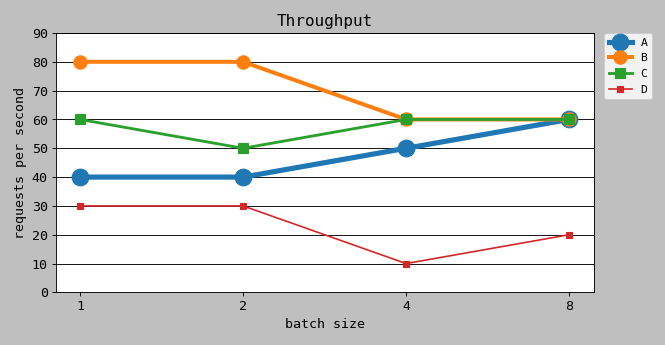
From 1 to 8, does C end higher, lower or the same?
the same
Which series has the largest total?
B
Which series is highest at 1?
B
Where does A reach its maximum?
8
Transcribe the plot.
Title: Throughput
x-axis: batch size, ticks 1 2 4 8
y-axis: requests per second, ticks 0 10 20 30 40 50 60 70 80 90
Legend: A, B, C, D
Values:
A: 40 40 50 60
B: 80 80 60 60
C: 60 50 60 60
D: 30 30 10 20
